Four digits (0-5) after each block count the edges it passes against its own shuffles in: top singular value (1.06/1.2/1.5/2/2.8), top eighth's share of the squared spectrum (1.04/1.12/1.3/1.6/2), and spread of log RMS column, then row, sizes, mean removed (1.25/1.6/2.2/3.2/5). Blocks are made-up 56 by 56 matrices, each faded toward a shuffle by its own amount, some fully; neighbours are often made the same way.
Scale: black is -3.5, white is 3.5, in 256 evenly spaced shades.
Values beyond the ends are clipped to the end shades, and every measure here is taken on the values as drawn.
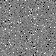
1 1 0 0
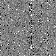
2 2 2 0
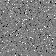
0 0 0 0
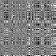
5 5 4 3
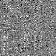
3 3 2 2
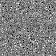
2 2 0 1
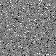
1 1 0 0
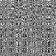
4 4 3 3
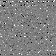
3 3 0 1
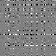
4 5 3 3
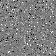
1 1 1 0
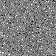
0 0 0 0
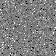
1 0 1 0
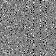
2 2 2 1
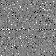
3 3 0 1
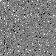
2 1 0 0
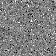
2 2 0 0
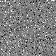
1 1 0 0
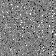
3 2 1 0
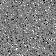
1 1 0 0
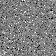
0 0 0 0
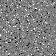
0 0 0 0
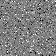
1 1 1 0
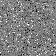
0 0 0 0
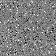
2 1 0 0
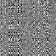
4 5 3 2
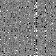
3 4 2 0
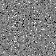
2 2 1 0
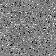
2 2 0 0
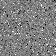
1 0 0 0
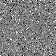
1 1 0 0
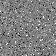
1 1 0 0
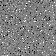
1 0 0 0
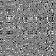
4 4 2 2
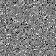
3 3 1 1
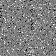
0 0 0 0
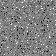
0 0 0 0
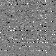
2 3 1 2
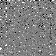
2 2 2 2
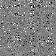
2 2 2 2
